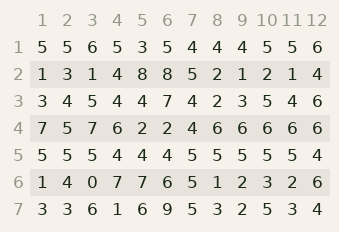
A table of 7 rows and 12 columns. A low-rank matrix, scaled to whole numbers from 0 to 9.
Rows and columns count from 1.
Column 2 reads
5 3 4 5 5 4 3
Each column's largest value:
7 5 7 7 8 9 5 6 6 6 6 6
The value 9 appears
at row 7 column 6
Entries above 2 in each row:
12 6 11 10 12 7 10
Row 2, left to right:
1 3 1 4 8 8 5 2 1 2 1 4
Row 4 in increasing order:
2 2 4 5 6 6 6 6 6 6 7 7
